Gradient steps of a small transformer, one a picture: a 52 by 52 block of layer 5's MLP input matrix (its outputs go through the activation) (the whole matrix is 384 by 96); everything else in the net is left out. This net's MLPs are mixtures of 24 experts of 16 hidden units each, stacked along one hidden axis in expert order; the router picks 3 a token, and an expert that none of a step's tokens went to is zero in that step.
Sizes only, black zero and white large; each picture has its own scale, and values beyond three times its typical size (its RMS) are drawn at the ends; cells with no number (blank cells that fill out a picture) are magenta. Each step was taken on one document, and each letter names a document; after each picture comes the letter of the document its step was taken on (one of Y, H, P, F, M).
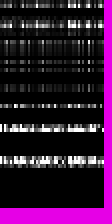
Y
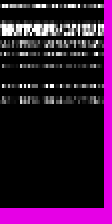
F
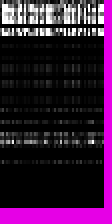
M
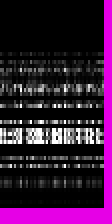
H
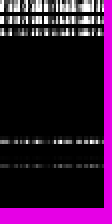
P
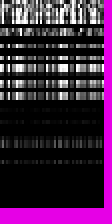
M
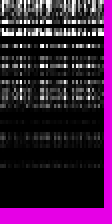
M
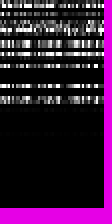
F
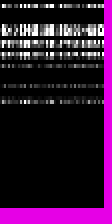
F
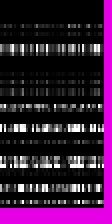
Y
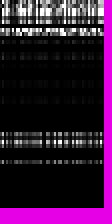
M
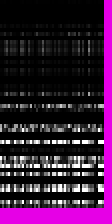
Y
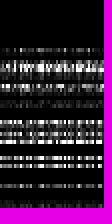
H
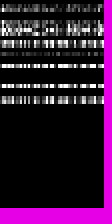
F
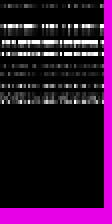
F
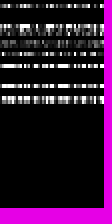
F
